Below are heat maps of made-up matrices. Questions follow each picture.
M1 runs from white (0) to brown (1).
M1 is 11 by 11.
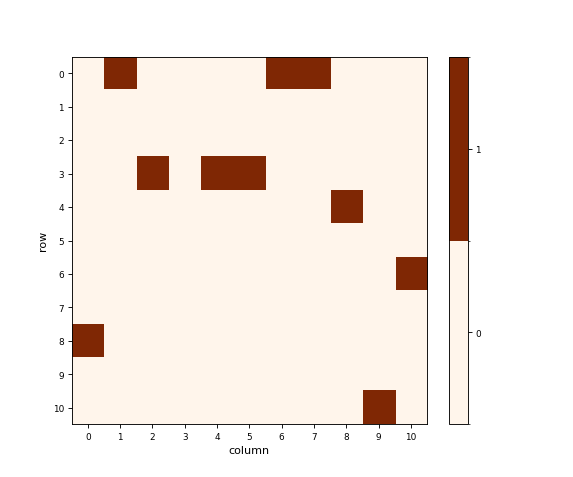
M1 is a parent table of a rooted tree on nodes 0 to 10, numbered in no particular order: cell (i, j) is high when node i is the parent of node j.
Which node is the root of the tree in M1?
3
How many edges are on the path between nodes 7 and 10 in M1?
3
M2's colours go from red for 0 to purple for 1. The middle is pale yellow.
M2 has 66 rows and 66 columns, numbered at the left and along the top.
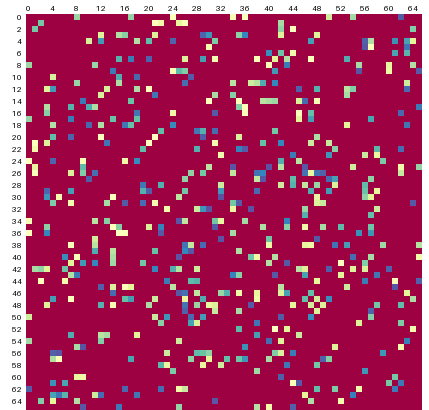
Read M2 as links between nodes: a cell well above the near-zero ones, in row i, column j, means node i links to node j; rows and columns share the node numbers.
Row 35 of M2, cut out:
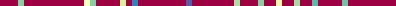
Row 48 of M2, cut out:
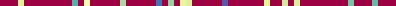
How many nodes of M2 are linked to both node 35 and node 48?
5
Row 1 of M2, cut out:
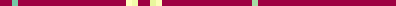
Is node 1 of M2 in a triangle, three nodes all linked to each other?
yes
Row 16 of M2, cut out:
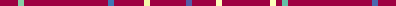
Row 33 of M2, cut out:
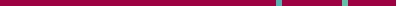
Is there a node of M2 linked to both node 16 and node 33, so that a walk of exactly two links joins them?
no
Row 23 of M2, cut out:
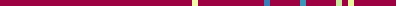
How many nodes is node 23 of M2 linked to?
5
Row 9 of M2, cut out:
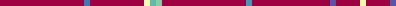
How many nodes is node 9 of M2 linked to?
8
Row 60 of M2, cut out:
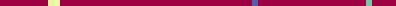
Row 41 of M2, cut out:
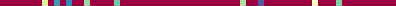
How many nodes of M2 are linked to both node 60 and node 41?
1
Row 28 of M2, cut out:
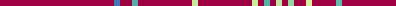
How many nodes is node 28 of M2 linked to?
9
